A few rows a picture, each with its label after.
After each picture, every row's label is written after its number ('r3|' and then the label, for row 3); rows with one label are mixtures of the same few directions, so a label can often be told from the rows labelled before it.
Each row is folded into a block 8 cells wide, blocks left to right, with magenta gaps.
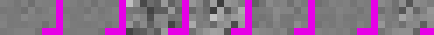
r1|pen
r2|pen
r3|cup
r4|pen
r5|cup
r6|cup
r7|pen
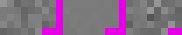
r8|cup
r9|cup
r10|pen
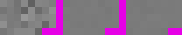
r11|pen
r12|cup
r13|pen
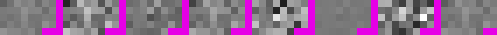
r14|cup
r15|cup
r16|pen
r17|cup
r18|pen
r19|pen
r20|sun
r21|cup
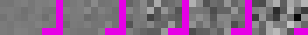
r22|sun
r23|pen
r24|pen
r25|cup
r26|sun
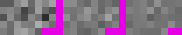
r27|sun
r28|sun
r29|pen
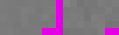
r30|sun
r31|cup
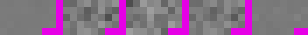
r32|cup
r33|sun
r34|cup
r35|sun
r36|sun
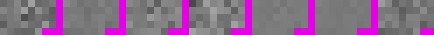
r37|pen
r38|cup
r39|pen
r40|cup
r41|pen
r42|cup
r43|cup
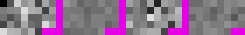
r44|cup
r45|cup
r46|pen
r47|sun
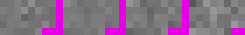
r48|pen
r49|cup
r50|cup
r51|cup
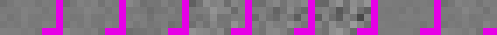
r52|cup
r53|cup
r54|cup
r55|cup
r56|sun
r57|sun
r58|pen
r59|cup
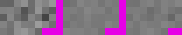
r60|sun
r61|cup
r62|sun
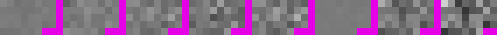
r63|cup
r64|cup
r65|sun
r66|pen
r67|sun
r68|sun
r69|cup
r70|cup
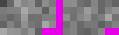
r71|cup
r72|sun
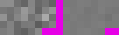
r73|sun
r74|sun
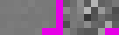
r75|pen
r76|pen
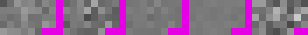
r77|cup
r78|pen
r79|pen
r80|sun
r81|sun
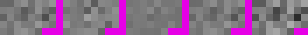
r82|sun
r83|pen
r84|pen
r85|sun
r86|sun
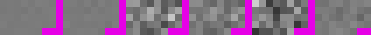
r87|pen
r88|pen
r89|sun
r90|sun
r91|cup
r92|sun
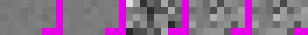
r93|sun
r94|pen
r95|cup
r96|pen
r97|pen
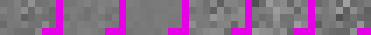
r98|pen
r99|sun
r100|cup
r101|pen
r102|cup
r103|pen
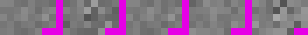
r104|sun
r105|pen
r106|sun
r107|cup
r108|pen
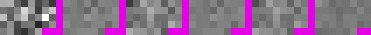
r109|sun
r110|pen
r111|cup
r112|pen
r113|cup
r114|cup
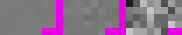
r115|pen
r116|pen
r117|cup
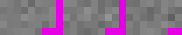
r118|pen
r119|sun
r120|sun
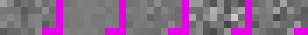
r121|cup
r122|cup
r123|pen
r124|sun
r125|pen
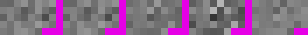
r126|sun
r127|sun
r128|pen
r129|pen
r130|pen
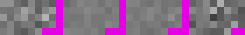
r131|sun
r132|cup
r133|sun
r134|pen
